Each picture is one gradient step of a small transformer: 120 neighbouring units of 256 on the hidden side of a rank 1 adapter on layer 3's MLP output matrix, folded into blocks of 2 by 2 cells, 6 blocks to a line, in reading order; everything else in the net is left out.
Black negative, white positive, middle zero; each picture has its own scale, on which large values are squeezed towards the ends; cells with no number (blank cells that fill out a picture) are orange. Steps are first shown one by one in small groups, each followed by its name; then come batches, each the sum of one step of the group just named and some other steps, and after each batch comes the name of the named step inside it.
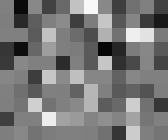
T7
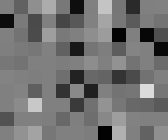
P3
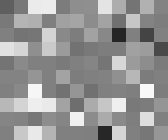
P3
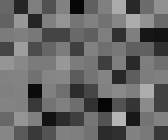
P3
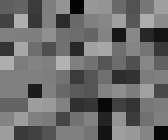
P3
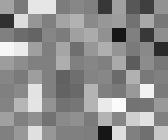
P3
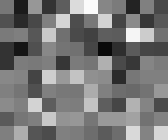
T7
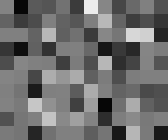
T7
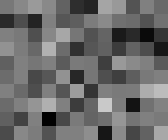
P3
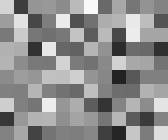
T7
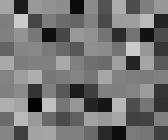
P3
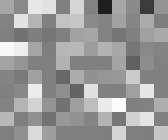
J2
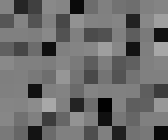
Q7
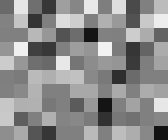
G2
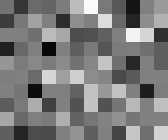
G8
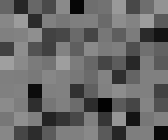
G2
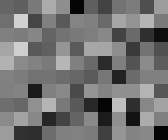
J2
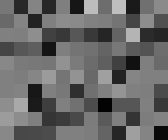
G2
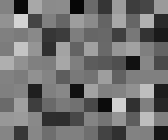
J2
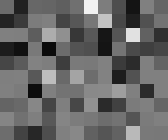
G8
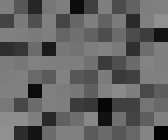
Q7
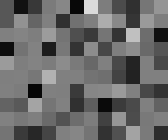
G8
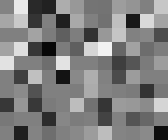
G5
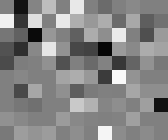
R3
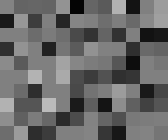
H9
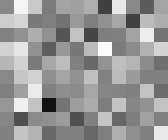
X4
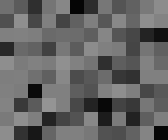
H9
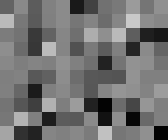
R3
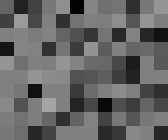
H9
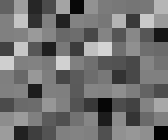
G5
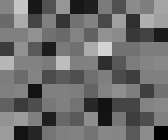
G5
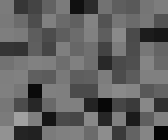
R3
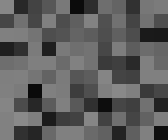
H9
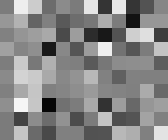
X4
